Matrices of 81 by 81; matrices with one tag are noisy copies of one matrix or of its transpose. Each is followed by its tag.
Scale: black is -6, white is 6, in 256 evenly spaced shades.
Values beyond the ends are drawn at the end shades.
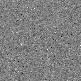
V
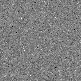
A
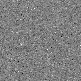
V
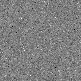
A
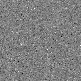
V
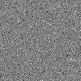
A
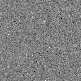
V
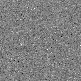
V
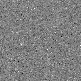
V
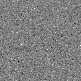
V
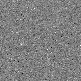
V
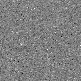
V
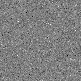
A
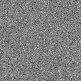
A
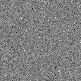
A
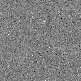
V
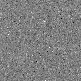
V
